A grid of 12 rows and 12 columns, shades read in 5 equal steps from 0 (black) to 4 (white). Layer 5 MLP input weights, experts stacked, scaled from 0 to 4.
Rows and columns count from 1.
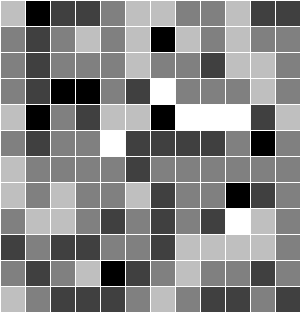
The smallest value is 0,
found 9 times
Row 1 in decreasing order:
3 3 3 3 2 2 2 1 1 1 1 0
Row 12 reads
3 2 1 1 1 2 3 2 1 1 2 1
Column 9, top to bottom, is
2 2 1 2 4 1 2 2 1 3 2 1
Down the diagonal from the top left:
3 1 2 0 3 1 2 2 1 3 1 1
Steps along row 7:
down same same same down up same same same same same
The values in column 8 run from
1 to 4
